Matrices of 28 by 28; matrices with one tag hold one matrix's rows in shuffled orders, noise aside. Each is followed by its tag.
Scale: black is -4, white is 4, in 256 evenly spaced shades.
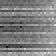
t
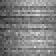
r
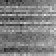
t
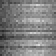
r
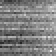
t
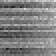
t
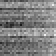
t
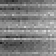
t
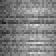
r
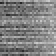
t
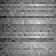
r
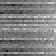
t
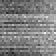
t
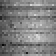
r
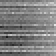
t
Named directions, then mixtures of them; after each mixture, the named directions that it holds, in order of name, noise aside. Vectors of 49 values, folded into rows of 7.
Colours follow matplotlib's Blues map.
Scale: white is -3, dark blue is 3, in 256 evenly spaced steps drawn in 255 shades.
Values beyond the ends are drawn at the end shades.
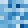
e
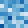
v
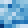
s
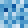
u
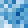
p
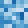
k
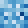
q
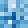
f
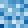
q, v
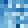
e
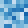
k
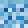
u, v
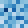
u, v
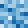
v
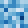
e, k, u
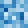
k, u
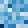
s, v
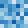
q, v
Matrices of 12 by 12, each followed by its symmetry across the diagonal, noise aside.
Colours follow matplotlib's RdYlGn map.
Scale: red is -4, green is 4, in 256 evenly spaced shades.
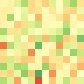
neither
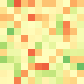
neither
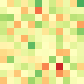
neither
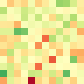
neither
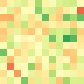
neither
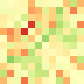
symmetric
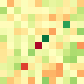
antisymmetric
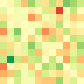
antisymmetric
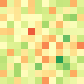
symmetric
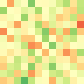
antisymmetric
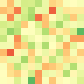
symmetric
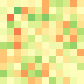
antisymmetric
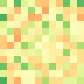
symmetric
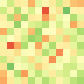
symmetric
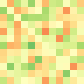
antisymmetric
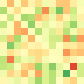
antisymmetric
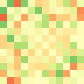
symmetric
